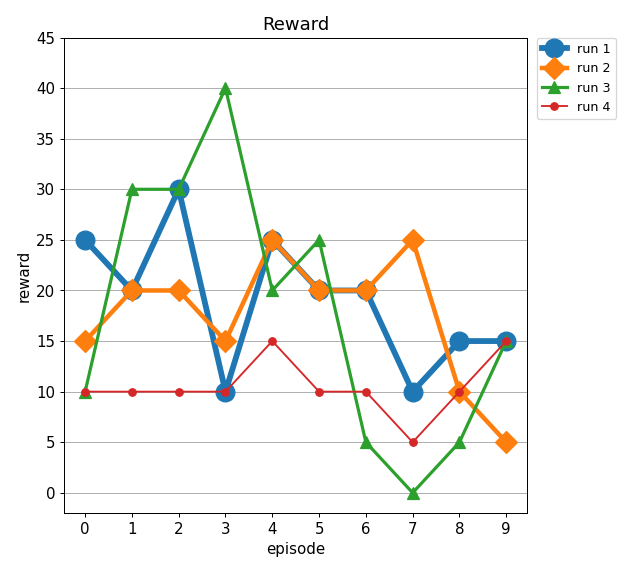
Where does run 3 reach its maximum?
3
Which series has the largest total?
run 1
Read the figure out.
Title: Reward
x-axis: episode, ticks 0 1 2 3 4 5 6 7 8 9
y-axis: reward, ticks 0 5 10 15 20 25 30 35 40 45
Legend: run 1, run 2, run 3, run 4
Values:
run 1: 25 20 30 10 25 20 20 10 15 15
run 2: 15 20 20 15 25 20 20 25 10 5
run 3: 10 30 30 40 20 25 5 0 5 15
run 4: 10 10 10 10 15 10 10 5 10 15
